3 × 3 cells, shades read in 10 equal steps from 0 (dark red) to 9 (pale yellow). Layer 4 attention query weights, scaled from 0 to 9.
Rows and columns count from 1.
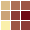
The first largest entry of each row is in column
1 1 1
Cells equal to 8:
0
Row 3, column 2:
3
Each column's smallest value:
6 2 0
